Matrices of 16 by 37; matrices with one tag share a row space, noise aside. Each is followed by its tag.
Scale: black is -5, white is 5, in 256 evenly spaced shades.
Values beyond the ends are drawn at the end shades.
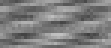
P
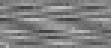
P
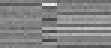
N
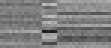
N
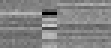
N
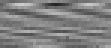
P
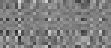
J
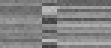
N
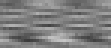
P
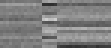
N
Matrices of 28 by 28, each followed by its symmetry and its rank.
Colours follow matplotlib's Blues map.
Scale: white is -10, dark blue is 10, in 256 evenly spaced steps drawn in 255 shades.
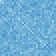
symmetric, full rank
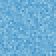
antisymmetric, full rank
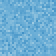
antisymmetric, full rank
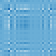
symmetric, rank one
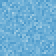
symmetric, full rank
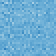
neither, rank five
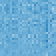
neither, rank five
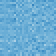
neither, rank five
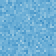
antisymmetric, full rank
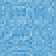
neither, rank five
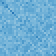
symmetric, full rank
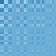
symmetric, rank one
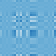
symmetric, rank one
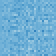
neither, rank five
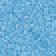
symmetric, full rank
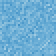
symmetric, full rank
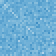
symmetric, full rank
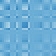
symmetric, rank one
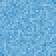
symmetric, full rank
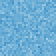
antisymmetric, full rank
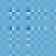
symmetric, rank one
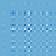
symmetric, rank one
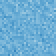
antisymmetric, full rank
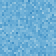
antisymmetric, full rank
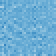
neither, rank five
